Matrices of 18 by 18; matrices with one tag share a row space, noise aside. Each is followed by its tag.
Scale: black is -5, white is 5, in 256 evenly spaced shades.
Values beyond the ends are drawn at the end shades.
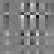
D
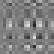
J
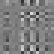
D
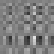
J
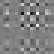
D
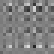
J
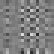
D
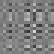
J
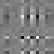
D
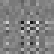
D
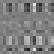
J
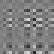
J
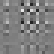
D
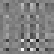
D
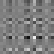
J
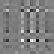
D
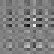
J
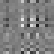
D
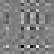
D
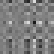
J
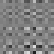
J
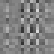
D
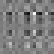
J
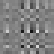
D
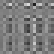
J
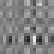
J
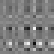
J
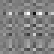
J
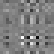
D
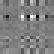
D
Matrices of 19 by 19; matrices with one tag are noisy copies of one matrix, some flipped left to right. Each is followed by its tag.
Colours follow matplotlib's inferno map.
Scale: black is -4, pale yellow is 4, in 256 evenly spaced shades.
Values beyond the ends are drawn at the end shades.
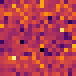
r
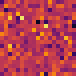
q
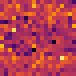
r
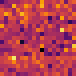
r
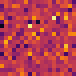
q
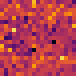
r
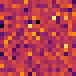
q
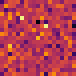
q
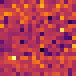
r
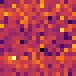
r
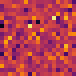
q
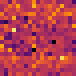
r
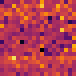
r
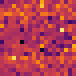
r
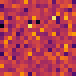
q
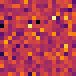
q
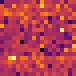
r
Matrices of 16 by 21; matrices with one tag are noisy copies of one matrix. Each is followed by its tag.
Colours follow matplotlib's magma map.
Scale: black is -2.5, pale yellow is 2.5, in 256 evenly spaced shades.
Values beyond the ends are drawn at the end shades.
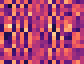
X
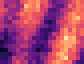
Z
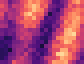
Z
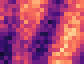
Z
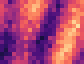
Z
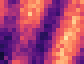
Z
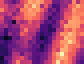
Z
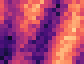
Z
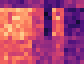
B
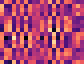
X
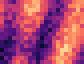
Z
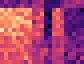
B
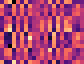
X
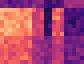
B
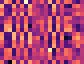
X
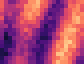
Z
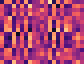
X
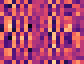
X
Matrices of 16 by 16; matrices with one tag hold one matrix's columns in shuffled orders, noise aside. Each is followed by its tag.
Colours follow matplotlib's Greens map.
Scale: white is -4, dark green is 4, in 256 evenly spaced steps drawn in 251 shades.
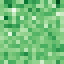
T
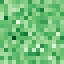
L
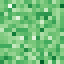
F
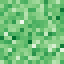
L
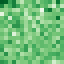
T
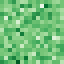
F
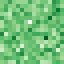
L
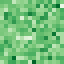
F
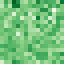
T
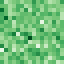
L
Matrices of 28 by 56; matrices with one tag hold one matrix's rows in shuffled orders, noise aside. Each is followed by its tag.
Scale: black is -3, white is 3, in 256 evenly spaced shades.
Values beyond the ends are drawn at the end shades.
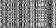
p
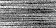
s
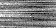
s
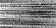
s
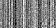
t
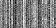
t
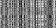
p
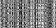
p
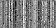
t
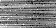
s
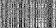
p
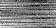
s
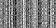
t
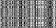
p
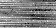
s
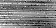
s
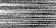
s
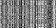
p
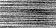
s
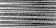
s
